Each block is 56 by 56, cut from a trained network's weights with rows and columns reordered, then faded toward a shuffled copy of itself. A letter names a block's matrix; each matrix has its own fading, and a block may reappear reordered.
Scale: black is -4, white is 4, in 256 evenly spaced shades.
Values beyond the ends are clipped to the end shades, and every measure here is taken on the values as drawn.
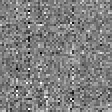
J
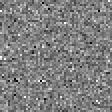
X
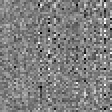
J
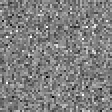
X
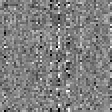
J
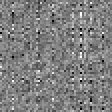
J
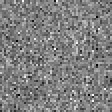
X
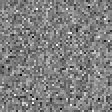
X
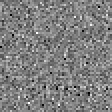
X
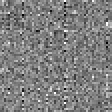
J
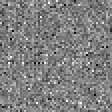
X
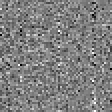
J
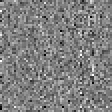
J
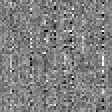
J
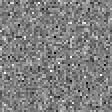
X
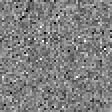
X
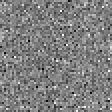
X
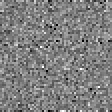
X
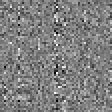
J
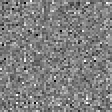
X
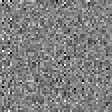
J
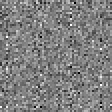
J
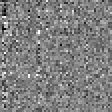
J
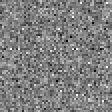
X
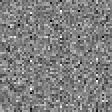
J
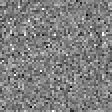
X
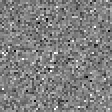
X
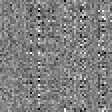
J
